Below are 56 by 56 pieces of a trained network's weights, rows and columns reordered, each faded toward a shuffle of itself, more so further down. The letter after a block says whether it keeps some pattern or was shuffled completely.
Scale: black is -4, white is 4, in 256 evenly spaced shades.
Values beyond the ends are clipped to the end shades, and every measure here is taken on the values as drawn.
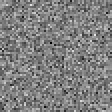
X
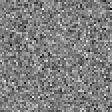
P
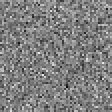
P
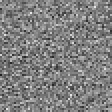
X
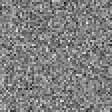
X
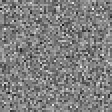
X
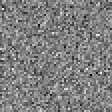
P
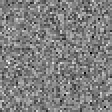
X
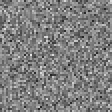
P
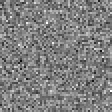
P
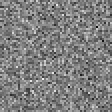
P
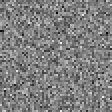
P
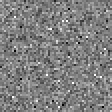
P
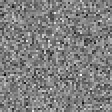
X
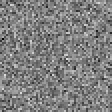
P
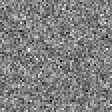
P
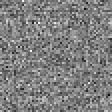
X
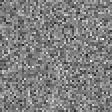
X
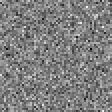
P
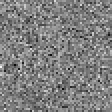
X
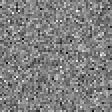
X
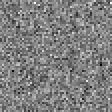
X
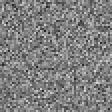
P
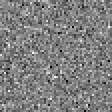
P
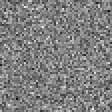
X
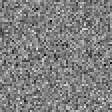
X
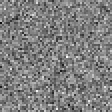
P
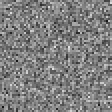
P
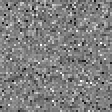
X
